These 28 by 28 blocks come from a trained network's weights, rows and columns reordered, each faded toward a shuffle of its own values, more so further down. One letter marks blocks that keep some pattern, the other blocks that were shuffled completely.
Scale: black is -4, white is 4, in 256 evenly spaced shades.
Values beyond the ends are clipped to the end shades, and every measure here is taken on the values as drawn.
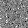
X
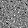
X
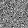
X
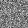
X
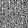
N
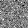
X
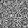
N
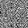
N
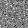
X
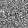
X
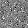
X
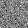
X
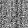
N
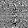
N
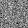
X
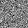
X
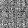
N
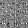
N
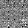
N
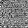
N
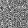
N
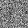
X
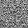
N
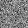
X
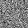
X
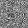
N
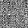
N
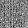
N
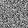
X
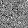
X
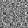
N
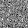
X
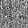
N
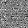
N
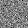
X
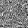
N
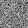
X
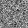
X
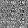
N
